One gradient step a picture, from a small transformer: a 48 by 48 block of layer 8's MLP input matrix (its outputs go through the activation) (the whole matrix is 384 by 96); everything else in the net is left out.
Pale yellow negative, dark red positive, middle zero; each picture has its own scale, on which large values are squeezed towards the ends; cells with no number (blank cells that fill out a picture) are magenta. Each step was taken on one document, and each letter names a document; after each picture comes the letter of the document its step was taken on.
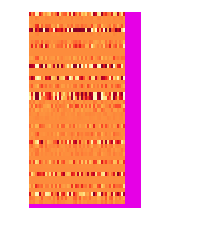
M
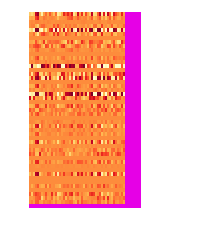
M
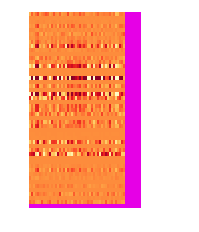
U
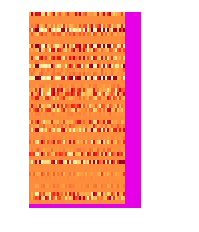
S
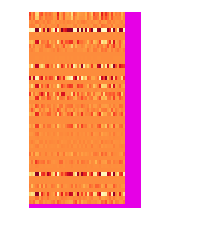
M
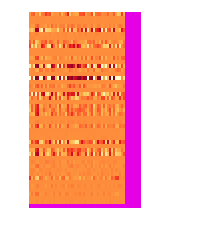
U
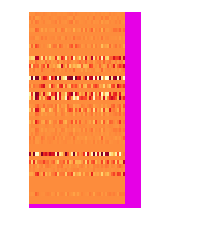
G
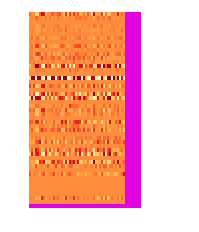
S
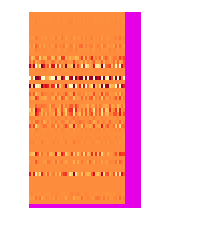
G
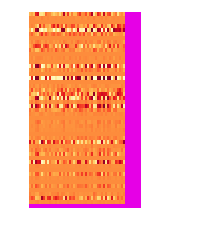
S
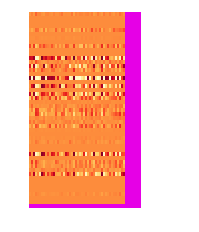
G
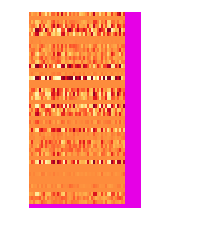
S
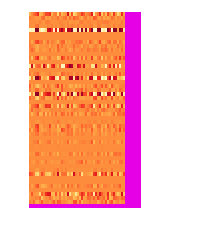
M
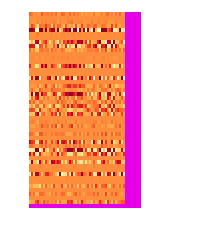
M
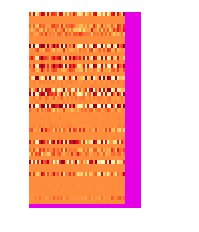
S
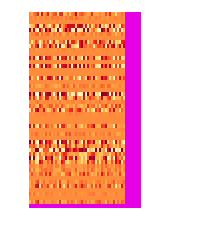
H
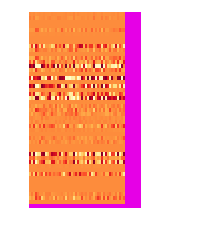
G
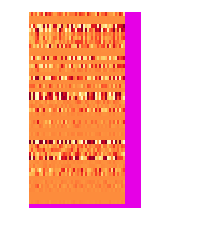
H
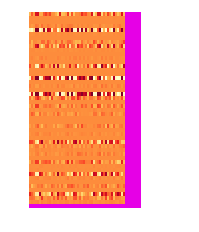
M
